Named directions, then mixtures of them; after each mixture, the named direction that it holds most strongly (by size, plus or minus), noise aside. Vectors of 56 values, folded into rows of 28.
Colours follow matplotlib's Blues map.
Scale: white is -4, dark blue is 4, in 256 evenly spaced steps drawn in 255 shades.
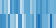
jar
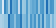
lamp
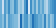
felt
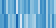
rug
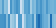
jar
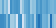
jar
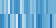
jar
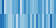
lamp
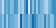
felt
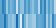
rug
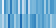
lamp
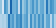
lamp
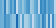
rug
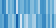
rug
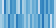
lamp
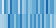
lamp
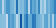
rug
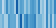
rug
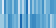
felt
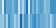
felt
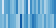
felt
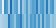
lamp
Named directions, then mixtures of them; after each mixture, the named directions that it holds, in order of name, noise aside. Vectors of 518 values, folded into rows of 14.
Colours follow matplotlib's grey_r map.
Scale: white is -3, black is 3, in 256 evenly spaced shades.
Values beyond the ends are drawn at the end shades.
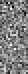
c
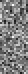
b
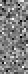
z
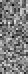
b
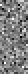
z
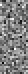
b, z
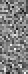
b, c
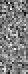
c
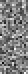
b, z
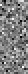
z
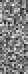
b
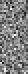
b, c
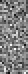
b, c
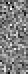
c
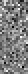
b, z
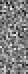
c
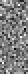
c, z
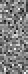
b, c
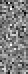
c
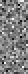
z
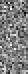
c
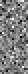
z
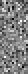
c, z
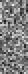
b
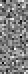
b, z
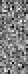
c, z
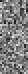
b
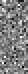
z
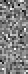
c, z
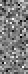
z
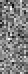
b, c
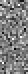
c, z
